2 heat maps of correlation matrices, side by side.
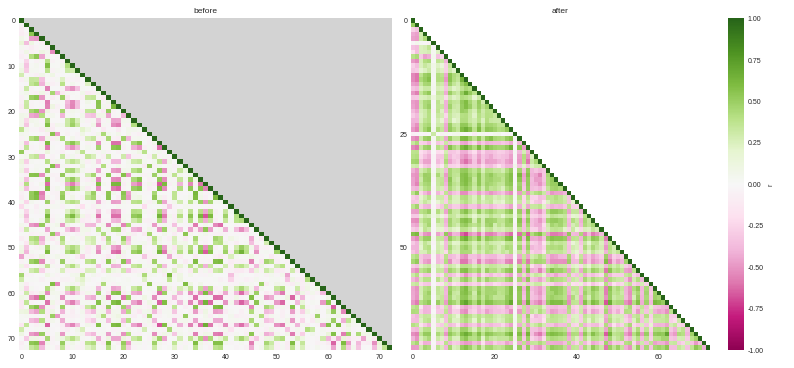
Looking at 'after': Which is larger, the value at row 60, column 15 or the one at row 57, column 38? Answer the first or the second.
the first
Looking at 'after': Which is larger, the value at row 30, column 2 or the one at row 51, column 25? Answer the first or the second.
the second
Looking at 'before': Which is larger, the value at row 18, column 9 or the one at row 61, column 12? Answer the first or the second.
the second
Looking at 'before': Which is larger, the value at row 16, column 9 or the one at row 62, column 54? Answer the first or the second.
the first
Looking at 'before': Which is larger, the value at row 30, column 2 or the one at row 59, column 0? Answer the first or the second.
the first
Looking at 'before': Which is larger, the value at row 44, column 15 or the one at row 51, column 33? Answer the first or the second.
the second
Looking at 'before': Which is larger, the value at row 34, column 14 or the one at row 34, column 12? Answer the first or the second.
the first
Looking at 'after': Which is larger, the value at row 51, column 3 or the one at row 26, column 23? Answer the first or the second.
the second
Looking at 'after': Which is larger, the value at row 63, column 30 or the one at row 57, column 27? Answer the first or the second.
the first
